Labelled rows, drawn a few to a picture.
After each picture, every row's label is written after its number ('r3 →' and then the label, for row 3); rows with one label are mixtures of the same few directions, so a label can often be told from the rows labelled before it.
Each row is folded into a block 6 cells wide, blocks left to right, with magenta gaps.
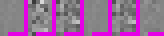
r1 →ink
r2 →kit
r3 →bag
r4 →ink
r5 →bag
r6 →kit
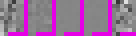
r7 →ink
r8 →bag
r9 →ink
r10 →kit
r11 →kit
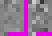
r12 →kit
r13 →kit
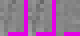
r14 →ink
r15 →ink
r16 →bag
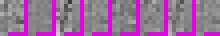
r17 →bag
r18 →bag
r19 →ink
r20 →bag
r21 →bag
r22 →kit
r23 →ink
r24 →bag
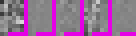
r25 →bag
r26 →ink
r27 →kit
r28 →ink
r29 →kit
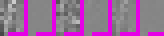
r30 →ink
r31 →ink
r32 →bag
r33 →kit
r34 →ink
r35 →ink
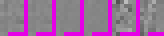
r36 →bag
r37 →bag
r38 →ink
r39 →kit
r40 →kit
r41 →ink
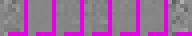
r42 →kit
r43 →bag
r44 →bag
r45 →bag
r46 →ink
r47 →kit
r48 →kit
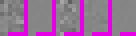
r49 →bag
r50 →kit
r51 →kit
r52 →bag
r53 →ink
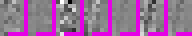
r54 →kit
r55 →bag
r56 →kit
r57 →ink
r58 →ink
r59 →ink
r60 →ink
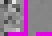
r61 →kit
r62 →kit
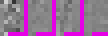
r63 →kit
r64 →kit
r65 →ink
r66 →bag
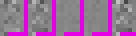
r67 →kit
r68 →kit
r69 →bag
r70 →ink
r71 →kit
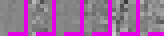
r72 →ink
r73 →kit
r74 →bag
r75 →bag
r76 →ink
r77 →bag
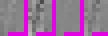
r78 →ink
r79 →ink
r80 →ink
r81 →ink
